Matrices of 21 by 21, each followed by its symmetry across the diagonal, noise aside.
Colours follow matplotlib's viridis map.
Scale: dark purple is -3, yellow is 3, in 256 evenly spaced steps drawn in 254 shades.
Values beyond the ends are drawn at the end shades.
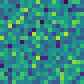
symmetric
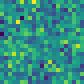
antisymmetric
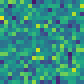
neither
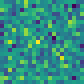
neither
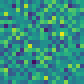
antisymmetric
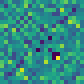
symmetric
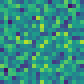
symmetric
